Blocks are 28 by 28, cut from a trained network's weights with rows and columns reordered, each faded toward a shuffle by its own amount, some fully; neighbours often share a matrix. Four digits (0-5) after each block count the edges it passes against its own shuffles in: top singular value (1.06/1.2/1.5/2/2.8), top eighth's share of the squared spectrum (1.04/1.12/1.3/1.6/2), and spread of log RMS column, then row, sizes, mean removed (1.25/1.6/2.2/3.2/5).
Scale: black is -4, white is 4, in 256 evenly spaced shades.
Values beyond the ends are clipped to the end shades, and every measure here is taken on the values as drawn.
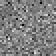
0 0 0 0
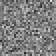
0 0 0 0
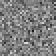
0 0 0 0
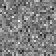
0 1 0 0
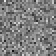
1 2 0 0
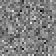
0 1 0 1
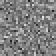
1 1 0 0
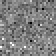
0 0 0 0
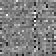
2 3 2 0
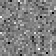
0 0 0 0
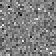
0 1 0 0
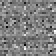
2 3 2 0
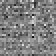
2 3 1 0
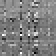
3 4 3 0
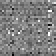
2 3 1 0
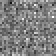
1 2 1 0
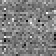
2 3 1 0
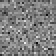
1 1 0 0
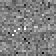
2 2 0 0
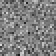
2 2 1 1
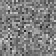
2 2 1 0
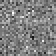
1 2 0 0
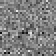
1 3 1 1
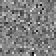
1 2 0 0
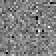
1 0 0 0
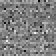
1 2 1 0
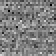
2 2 0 0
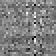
2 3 2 0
